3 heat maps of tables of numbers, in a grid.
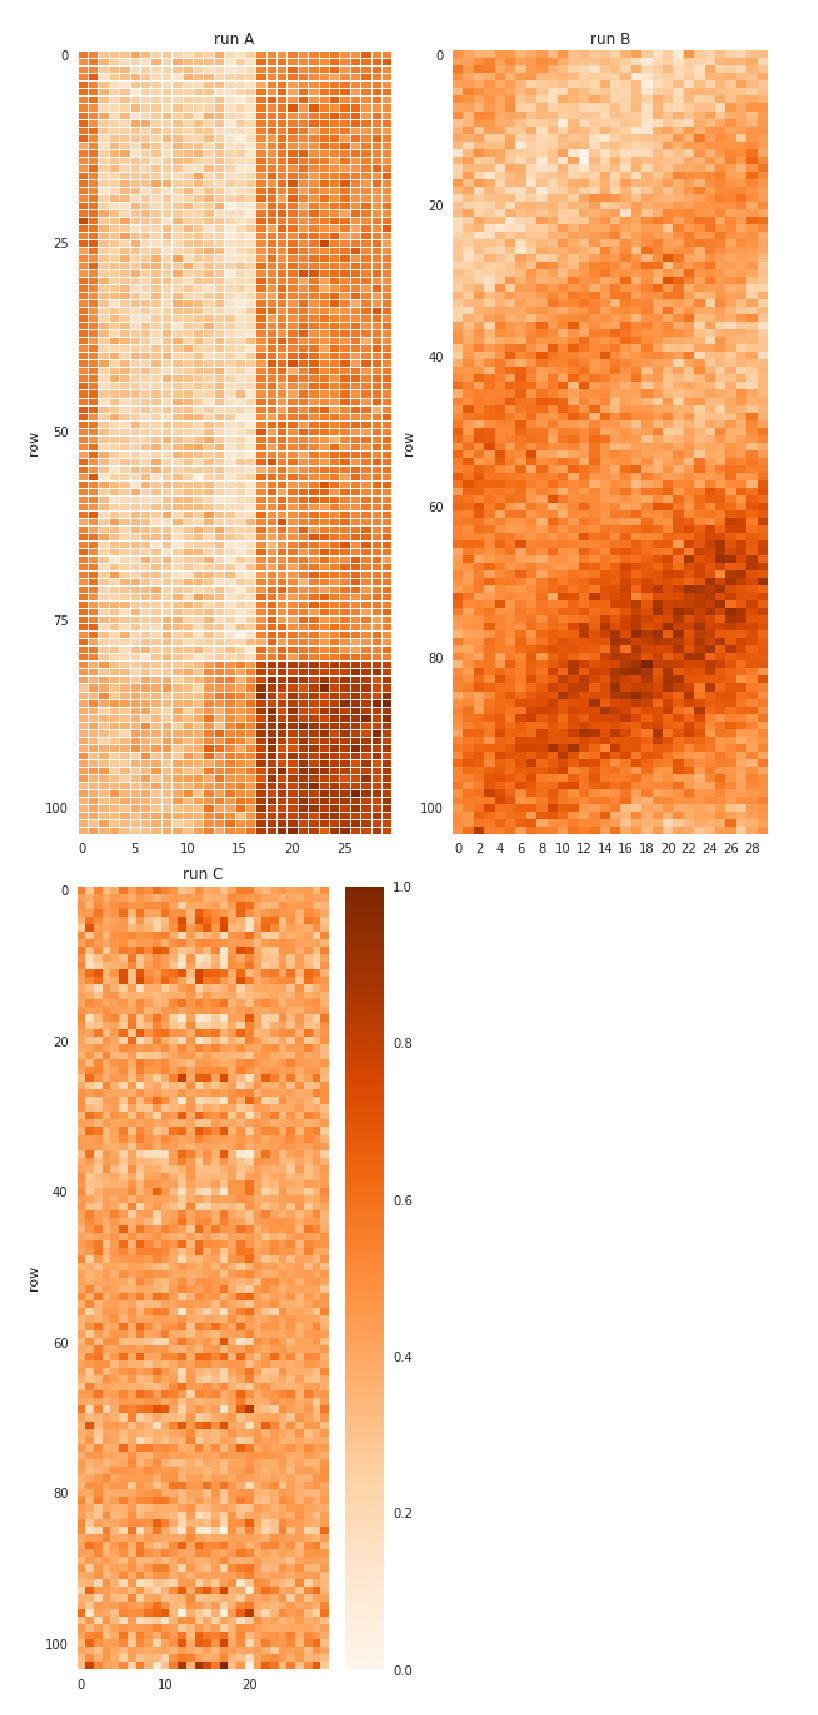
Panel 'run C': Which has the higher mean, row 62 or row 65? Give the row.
62
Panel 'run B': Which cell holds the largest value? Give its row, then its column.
81, 18
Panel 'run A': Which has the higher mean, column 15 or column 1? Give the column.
1
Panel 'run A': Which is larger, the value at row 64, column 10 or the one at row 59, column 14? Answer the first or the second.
the first
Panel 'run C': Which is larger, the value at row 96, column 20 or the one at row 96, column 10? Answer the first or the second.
the first
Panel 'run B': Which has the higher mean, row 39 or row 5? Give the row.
39
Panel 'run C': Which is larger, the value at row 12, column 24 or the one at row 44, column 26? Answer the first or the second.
the first
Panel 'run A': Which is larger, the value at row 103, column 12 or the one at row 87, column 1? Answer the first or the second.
the first
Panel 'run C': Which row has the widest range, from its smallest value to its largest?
103
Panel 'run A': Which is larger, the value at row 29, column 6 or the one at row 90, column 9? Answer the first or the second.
the second
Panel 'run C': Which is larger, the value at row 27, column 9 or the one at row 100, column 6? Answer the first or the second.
the first
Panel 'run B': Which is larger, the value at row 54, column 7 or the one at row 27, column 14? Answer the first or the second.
the first
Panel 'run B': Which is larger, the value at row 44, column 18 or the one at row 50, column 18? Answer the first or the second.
the second
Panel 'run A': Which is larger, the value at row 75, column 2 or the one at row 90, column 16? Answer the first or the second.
the second
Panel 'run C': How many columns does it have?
30
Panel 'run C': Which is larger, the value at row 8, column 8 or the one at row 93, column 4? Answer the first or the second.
the first
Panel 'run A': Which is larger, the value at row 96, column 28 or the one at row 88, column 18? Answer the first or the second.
the second
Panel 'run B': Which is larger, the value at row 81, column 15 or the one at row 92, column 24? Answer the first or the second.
the first
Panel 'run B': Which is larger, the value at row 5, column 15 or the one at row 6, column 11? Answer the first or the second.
the second
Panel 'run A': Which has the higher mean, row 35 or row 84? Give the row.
84
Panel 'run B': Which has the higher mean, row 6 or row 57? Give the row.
57
